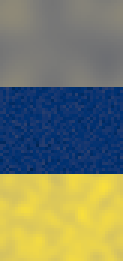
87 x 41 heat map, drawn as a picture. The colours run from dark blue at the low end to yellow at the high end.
It is made of 3 by 1 panels. Panel 1,1: middling, smooth, faint in contrast. Panel 2,1: very low, fine-grained, faint in contrast. Panel 3,1: very high, blotchy, faint in contrast.
